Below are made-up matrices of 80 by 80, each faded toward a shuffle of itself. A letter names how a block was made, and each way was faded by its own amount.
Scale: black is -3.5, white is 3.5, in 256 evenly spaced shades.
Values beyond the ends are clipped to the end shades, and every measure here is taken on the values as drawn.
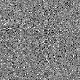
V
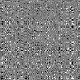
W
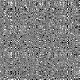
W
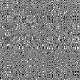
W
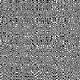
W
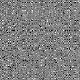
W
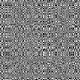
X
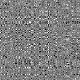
W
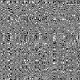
W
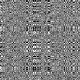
X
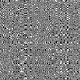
W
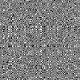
W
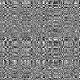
X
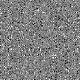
V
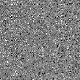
V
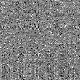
V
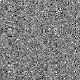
V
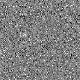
V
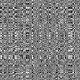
X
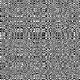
X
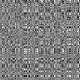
X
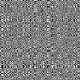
X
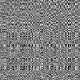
X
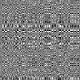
X
